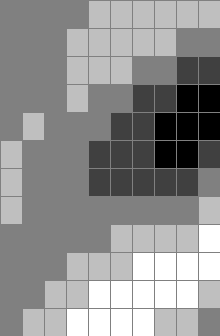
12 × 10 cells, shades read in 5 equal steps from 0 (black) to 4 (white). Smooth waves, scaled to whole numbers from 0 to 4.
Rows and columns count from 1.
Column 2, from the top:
2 2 2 2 3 2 2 2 2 2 2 3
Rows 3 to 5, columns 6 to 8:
3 2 2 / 2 1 1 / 1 1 0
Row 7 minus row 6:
0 0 0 0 0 0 0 1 1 1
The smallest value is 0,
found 7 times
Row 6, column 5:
1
